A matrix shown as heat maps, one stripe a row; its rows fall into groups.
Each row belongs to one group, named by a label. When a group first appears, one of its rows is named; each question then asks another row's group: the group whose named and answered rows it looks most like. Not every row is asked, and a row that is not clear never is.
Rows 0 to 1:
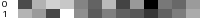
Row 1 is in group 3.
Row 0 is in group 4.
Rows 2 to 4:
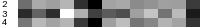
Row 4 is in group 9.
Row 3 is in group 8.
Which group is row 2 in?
9
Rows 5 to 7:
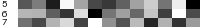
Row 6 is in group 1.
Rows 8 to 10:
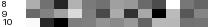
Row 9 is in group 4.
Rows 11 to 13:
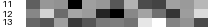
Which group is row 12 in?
3
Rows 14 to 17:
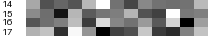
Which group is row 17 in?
3
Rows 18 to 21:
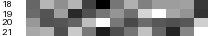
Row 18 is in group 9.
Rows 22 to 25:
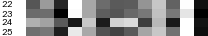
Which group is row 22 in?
8
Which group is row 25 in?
8
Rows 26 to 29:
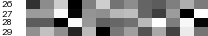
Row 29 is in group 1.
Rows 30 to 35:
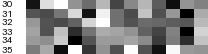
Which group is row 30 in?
4
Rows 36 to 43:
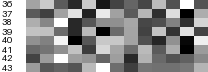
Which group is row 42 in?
4
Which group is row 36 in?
1
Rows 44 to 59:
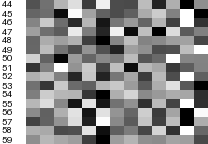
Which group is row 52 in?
1
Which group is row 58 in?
1
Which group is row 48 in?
9
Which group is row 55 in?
1
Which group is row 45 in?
8
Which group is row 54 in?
9
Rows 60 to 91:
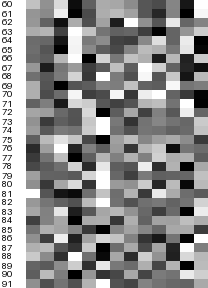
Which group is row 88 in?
3
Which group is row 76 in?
4
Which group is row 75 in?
9
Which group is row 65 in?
8
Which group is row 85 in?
9
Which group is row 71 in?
8
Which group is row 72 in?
1
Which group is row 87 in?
1
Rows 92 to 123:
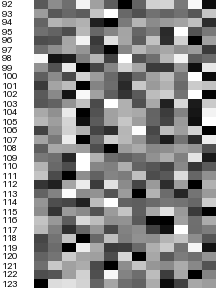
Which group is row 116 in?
3
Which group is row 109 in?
8
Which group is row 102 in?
8
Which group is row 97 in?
9
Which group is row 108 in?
9
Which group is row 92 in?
8
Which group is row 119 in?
8
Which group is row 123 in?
4
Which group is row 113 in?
4
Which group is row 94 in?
9
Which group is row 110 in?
3
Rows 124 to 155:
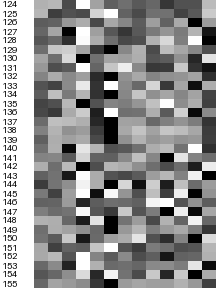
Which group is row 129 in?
9
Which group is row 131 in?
3
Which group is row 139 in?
9
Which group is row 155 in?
9
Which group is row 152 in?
3
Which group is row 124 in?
3
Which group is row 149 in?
9
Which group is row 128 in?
8
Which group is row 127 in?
8
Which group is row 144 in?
4
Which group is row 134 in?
9
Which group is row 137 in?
9
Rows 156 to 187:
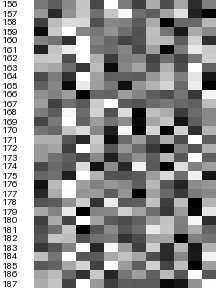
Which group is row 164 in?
8
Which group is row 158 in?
4
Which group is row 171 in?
1
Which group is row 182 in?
4
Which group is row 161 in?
4
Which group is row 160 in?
8
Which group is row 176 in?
4
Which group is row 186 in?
1
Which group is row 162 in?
3
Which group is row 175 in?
8
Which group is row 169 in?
4
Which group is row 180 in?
8
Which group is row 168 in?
4
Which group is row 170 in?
4
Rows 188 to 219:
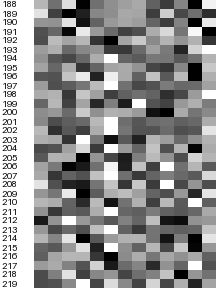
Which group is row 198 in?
3
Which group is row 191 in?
8
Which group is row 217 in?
1
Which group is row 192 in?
9
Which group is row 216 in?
9
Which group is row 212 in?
4
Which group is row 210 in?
1
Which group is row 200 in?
3
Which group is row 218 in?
4
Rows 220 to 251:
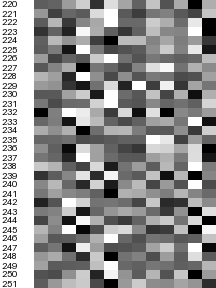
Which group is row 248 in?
1
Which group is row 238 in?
1
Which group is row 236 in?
8
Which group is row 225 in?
8
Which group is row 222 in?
8
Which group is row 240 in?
1
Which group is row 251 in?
9
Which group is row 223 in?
8
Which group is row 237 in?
8
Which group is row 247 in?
8
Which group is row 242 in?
4
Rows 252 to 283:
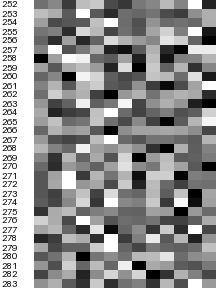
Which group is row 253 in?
3
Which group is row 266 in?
9
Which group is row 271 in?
4
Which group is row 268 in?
3
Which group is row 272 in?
4
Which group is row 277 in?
1
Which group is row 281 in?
4
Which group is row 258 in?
4
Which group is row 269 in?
4
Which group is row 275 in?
4
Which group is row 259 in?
4
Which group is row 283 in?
1
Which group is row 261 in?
3
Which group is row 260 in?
8
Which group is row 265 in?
3
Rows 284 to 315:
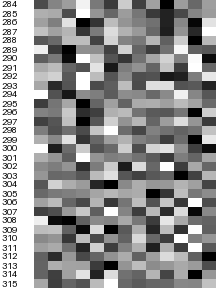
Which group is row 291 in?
1
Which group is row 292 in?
3
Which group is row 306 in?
1
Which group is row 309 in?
1
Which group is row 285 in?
3
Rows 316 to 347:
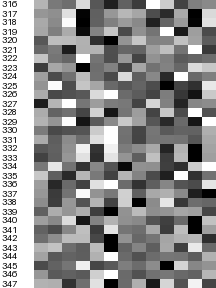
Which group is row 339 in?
9
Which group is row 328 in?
1
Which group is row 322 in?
3
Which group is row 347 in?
1
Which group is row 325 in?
3
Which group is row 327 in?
4
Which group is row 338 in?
4
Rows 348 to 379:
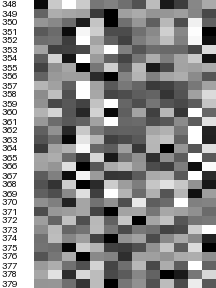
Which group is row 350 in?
1
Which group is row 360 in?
1
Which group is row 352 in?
8
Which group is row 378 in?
3
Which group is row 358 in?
3
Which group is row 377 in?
1
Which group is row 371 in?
9
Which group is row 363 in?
8
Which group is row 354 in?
8
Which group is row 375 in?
8
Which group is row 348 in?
4
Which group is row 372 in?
4
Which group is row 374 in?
9
